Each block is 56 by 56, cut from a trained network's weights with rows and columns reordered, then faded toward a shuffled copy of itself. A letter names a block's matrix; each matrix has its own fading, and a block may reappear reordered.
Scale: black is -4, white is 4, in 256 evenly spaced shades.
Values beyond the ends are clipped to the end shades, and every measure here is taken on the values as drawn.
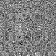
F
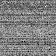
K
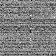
K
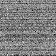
K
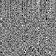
F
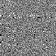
F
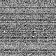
K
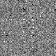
F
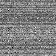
K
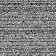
K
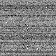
K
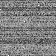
K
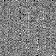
F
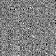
F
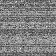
K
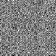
F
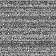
K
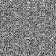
F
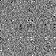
F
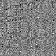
F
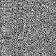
F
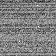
K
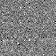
F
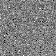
F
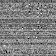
K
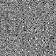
F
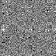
F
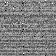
K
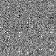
F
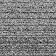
K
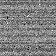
K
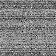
K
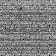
K
